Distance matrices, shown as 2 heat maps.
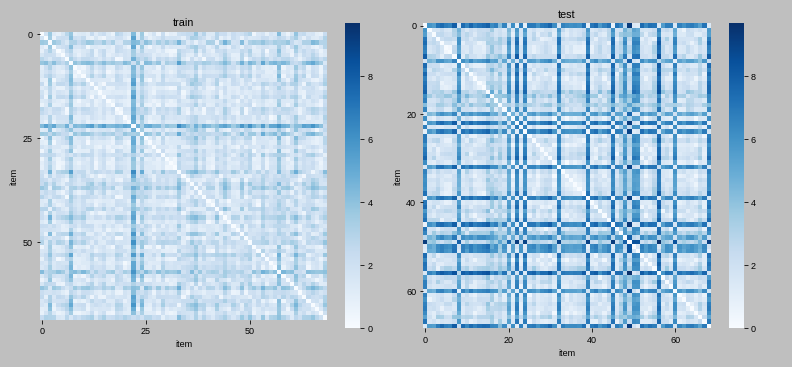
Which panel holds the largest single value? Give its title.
test
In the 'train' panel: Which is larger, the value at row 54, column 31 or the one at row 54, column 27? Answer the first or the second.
the second
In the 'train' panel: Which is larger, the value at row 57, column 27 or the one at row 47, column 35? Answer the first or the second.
the first
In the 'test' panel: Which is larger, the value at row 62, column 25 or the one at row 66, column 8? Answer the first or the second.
the second
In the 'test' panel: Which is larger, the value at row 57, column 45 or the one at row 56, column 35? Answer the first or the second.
the second
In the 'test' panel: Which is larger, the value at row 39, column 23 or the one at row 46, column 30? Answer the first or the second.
the first
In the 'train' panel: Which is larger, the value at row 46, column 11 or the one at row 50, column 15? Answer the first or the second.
the first
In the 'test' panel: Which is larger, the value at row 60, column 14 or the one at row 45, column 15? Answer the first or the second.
the second
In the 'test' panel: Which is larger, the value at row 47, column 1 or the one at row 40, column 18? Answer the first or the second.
the second
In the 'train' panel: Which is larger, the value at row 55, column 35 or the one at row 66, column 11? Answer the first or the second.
the first
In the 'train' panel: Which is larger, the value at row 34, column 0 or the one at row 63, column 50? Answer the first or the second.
the first
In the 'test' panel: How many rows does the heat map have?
69
